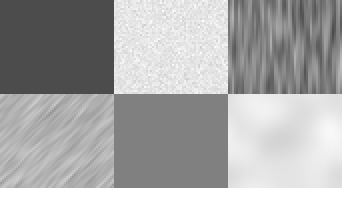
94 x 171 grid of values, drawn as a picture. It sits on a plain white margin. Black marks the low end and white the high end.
The table splits into 2 rows of 3 panels. Panel 1,1: low, flat. Panel 1,2: very high, fine-grained, faint in contrast. Panel 1,3: middling, streaked downward. Panel 2,1: high, slanting up to the right, faint in contrast. Panel 2,2: middling, flat. Panel 2,3: very high, smooth, faint in contrast.
